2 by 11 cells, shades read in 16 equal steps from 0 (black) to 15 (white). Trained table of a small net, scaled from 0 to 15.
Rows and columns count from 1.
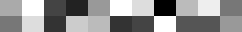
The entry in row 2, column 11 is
9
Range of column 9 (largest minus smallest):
6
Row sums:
100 87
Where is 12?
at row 2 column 4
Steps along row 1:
up down down up up down down up up down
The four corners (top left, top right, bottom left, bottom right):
10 7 7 9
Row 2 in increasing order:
3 3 4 5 5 7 9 11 12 13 15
